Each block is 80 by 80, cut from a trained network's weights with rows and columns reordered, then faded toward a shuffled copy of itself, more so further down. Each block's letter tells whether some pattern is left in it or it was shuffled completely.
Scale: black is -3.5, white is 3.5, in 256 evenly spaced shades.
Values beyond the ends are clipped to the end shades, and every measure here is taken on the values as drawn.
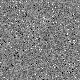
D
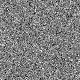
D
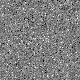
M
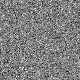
D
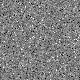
D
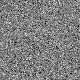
D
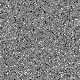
M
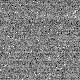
M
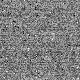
M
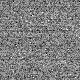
M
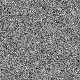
D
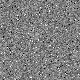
D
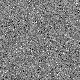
D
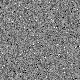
D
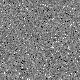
D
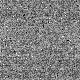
M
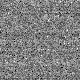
M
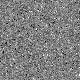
D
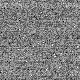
M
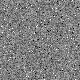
D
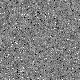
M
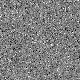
D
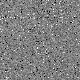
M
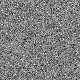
D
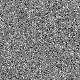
D
